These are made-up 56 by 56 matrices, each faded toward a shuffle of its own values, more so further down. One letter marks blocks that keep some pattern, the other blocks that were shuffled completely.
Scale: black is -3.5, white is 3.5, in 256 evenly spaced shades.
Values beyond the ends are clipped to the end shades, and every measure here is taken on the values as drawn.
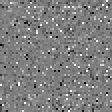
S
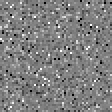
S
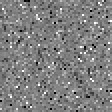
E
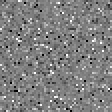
E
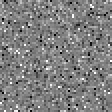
E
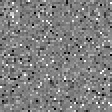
S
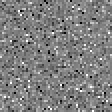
E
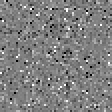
S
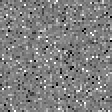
E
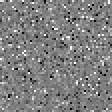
E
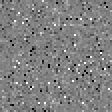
E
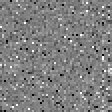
S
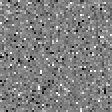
E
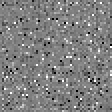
S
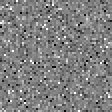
E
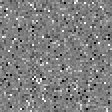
S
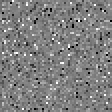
S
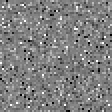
E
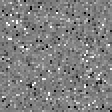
E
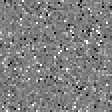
E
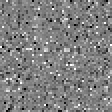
S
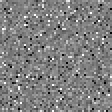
S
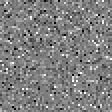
S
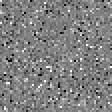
S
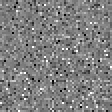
S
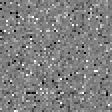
S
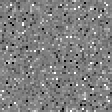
E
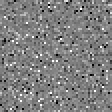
S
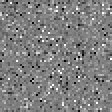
S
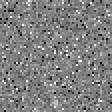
E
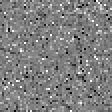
S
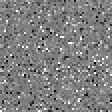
S
